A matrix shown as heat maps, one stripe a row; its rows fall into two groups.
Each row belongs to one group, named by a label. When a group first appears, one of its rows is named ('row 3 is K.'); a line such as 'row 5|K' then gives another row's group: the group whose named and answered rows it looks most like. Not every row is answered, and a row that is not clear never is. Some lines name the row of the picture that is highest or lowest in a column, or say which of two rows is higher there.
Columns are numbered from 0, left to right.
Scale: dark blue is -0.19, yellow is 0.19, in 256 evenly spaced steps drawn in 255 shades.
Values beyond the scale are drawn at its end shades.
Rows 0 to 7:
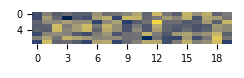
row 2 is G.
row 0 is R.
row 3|G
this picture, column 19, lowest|7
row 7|R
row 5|R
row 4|G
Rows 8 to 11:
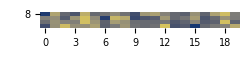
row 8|R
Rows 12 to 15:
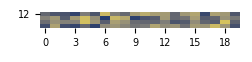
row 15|R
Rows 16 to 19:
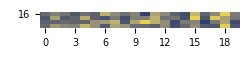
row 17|R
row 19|G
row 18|R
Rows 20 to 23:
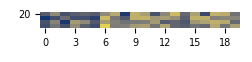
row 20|R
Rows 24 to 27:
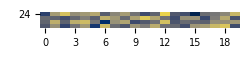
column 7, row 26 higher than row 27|Yes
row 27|R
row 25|R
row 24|G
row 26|G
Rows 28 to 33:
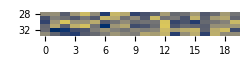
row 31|G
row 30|G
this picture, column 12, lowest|29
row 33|R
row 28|G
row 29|R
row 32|R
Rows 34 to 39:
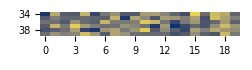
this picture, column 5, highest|39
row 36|R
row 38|R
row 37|G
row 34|R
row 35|R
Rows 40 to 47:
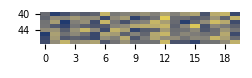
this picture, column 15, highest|43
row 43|R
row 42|R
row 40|R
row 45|R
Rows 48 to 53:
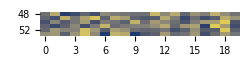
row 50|R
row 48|R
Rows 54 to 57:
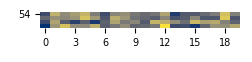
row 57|G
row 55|G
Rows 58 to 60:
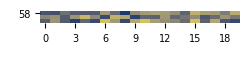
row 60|R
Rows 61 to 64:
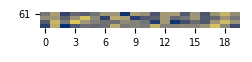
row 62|G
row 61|R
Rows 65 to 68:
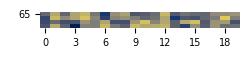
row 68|R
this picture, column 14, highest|67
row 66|G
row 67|R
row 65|G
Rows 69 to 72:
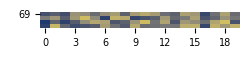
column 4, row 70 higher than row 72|Yes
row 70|G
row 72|R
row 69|R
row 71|R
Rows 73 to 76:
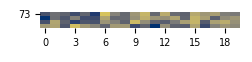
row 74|R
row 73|R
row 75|R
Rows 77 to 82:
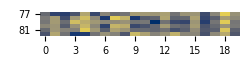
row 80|G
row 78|G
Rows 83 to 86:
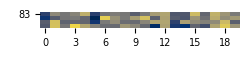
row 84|R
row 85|R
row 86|G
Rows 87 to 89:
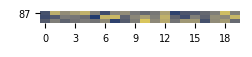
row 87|G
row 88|R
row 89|R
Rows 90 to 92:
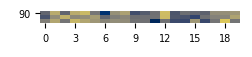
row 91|G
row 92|G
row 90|G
